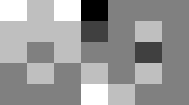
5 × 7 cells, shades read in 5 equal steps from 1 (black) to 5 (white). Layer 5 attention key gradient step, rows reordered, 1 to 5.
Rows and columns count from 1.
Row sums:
24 24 22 24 24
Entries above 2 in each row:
6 6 6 7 7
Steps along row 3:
down up down same down up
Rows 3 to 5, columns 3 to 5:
4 3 3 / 3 4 3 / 3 5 4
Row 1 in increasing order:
1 3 3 3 4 5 5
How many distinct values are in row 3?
3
